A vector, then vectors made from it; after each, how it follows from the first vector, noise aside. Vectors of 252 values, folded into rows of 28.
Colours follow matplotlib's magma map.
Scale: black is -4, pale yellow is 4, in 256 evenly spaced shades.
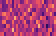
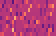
partly zeroed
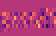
partly zeroed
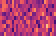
negated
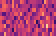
negated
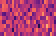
negated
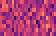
negated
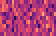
negated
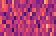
negated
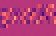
partly zeroed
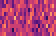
sign-scrambled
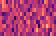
negated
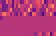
partly zeroed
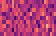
negated
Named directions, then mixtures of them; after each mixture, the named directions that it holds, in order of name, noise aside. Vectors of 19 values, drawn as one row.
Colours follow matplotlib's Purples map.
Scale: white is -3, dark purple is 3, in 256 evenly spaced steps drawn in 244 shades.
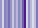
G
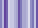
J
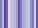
J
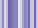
J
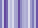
J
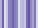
G, J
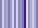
G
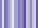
G, J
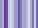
J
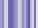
J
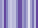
J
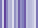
G, J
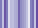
J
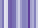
J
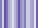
G, J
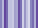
J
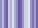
J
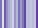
G, J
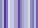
J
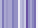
G, J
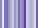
G, J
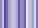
G, J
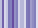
G, J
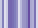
J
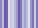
J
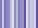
G, J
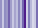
G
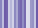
G, J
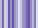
J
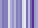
G, J
